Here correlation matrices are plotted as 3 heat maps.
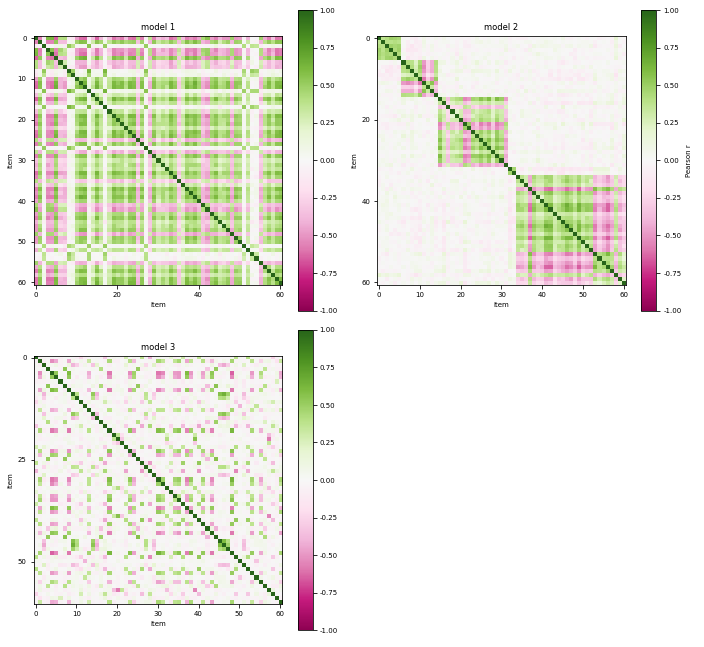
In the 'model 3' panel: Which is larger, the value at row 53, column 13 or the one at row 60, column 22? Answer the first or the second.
the first
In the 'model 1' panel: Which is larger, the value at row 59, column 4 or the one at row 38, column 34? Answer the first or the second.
the second
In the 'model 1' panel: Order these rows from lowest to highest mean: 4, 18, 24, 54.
4, 54, 18, 24
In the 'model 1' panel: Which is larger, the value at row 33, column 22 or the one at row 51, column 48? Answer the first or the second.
the first
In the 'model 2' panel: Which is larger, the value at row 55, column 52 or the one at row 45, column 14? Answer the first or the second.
the second
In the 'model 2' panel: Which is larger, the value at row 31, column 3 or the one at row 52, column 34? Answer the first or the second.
the second
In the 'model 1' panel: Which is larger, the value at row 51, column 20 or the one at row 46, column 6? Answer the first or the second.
the first
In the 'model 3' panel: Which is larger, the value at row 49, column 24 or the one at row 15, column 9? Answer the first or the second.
the first
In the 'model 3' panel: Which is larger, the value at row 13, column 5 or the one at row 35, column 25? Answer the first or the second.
the second
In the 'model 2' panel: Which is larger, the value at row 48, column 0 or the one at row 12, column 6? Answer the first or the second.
the first
